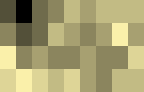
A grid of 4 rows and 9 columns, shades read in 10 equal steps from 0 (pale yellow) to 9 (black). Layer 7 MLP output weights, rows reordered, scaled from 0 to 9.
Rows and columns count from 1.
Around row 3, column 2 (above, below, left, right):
6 0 0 3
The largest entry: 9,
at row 1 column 2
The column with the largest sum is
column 2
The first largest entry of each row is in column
2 2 2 7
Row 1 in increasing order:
2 2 2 2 3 4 5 6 9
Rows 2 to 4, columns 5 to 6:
3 4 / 4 3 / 1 3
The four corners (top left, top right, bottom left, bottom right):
6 2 1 2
